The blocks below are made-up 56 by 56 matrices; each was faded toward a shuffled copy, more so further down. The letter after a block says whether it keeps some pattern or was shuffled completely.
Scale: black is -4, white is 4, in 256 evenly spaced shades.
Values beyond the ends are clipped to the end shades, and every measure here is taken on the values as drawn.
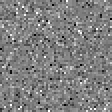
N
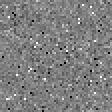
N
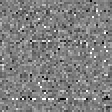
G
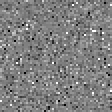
N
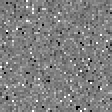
N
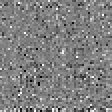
G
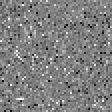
N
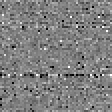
G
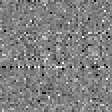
G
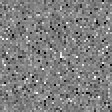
N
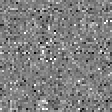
G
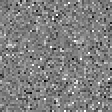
N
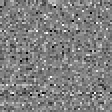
G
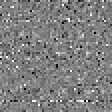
G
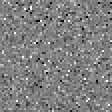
N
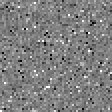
N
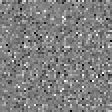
G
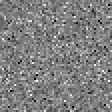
N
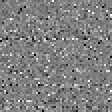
G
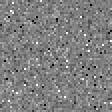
N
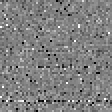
G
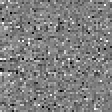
G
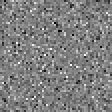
N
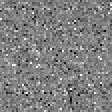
G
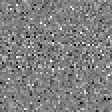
G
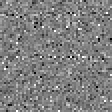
G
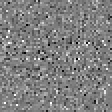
G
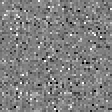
G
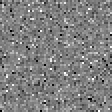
N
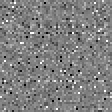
G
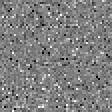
G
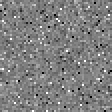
N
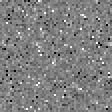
N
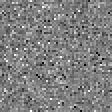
G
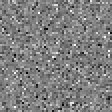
G
